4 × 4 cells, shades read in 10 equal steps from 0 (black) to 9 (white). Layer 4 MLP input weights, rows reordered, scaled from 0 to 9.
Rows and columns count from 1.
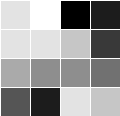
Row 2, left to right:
8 8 7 2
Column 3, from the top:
0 7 5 8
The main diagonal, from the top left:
8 8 5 7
